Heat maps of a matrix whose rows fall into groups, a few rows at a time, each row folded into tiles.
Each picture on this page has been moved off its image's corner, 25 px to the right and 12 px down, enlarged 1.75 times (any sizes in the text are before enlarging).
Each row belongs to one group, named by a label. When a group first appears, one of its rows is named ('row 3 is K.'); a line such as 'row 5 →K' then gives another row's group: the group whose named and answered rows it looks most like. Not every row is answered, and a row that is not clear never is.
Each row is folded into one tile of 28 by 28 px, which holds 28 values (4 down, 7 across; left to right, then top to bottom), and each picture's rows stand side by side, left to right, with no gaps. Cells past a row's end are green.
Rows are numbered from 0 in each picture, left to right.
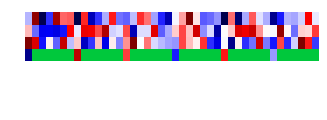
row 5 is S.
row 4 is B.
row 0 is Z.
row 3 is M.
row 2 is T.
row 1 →B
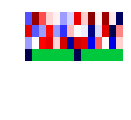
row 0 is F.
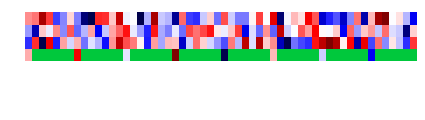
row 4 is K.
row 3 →B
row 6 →T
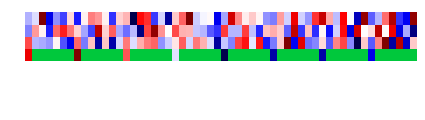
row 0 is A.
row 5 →M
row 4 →F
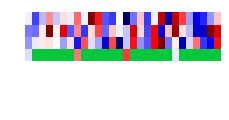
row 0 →M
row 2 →S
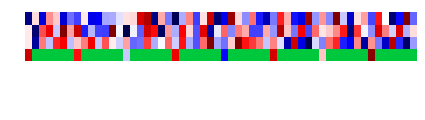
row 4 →F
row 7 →B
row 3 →S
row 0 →B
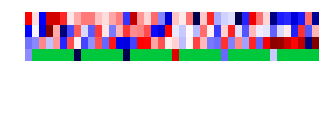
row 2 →F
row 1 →F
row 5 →T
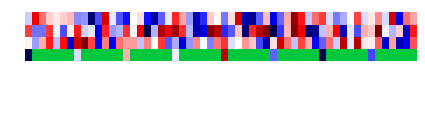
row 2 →A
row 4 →A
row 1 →T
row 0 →F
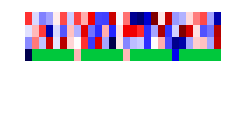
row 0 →K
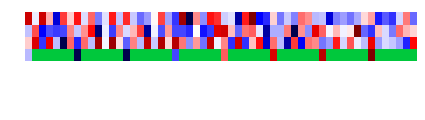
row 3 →Z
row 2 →K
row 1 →K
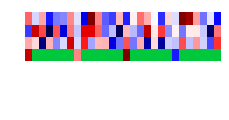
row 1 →M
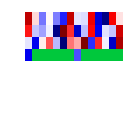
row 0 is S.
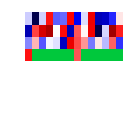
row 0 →M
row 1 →A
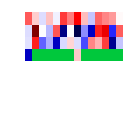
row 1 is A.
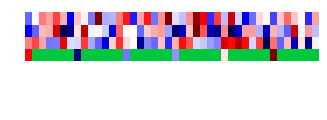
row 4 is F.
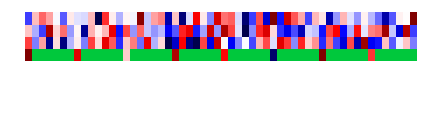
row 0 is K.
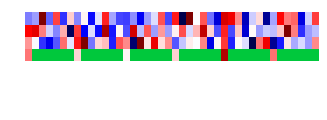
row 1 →T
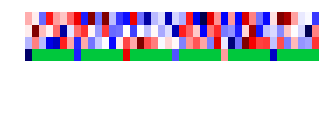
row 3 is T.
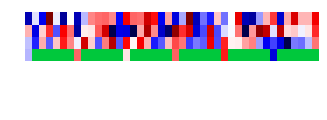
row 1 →S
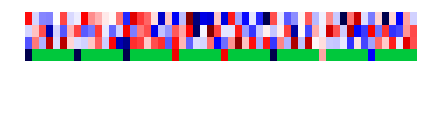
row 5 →K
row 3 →A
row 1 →F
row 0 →K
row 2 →F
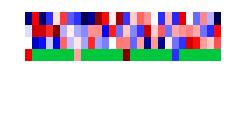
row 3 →F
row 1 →M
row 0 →B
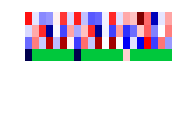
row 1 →K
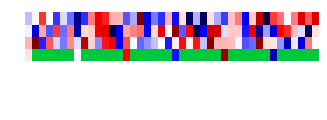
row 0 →T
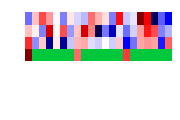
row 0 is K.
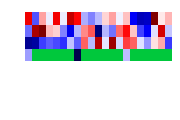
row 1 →K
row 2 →Z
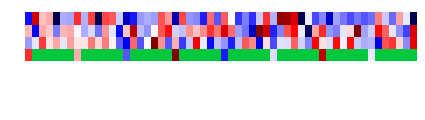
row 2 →S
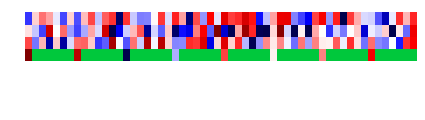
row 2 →K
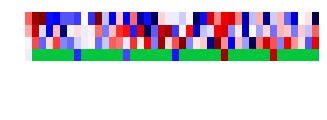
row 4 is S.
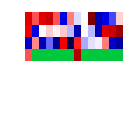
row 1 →A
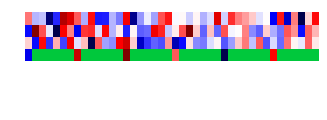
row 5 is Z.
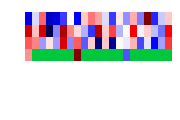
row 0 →A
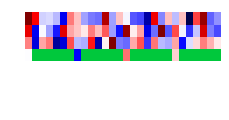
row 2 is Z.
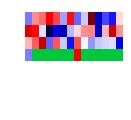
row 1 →A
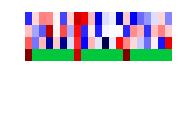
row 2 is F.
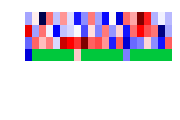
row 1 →T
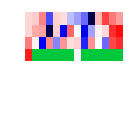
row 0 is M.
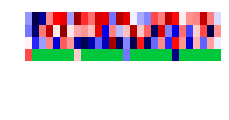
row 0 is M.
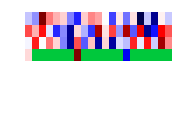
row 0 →M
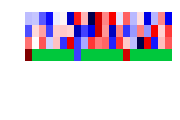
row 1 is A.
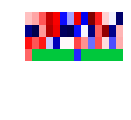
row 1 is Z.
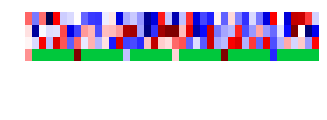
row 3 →A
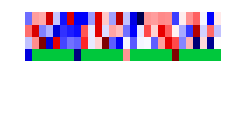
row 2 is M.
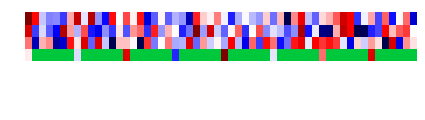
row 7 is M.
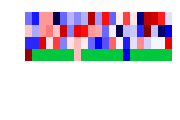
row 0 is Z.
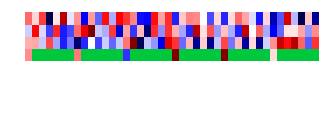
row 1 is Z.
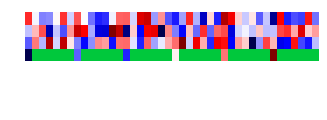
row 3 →T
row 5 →B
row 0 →K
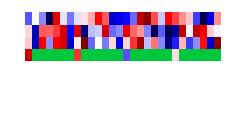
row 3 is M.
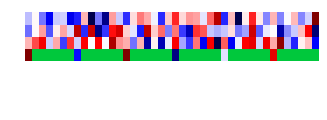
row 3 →F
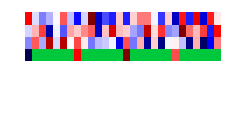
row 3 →B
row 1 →A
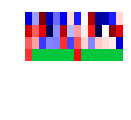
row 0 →A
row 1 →A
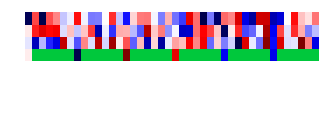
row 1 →K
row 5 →S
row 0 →B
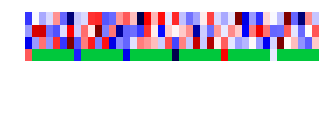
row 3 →K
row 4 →A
